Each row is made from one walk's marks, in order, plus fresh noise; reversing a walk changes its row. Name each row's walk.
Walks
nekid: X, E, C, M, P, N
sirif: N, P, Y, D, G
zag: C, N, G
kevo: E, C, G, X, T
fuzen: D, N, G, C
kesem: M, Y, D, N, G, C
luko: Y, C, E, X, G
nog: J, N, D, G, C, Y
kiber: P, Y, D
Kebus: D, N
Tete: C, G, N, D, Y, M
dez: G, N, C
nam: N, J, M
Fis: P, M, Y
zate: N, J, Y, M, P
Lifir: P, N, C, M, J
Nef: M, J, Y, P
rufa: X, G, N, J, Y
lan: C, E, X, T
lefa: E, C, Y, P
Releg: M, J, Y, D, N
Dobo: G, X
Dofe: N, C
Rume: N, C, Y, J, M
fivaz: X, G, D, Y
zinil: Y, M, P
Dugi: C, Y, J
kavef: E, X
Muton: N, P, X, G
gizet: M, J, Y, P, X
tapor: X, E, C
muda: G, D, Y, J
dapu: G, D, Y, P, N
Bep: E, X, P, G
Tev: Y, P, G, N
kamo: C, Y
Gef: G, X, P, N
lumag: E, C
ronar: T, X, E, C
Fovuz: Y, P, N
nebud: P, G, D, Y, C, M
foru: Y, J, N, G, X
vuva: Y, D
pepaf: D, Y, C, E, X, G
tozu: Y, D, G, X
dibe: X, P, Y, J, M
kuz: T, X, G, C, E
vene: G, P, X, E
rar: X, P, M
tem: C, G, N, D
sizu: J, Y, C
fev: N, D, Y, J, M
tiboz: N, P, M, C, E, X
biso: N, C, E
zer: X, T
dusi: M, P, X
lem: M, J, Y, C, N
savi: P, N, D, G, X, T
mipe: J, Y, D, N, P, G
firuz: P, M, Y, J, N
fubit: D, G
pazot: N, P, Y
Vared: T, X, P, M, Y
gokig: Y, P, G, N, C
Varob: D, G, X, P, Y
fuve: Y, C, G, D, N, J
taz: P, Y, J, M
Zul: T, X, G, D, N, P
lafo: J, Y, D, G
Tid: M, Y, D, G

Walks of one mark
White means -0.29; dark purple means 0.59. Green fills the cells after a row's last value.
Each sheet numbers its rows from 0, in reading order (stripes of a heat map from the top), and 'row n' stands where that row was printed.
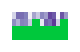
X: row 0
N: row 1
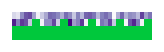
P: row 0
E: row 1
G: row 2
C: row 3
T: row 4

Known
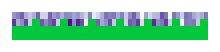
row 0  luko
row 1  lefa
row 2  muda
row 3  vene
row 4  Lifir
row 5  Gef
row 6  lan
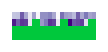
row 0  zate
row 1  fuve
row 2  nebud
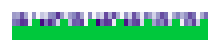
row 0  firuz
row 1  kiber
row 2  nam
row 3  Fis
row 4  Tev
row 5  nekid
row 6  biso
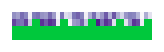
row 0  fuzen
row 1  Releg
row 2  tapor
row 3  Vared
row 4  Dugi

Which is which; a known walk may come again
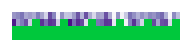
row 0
pepaf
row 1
Fovuz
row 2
Vared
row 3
firuz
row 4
zer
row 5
foru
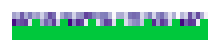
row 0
nebud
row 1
nekid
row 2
fubit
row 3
sizu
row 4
kavef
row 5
gizet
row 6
Fis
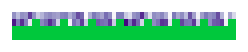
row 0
vuva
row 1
savi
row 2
biso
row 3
fuzen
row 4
kiber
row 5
fuve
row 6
gokig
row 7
Rume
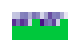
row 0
Zul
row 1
rar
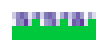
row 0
lumag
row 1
tapor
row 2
Lifir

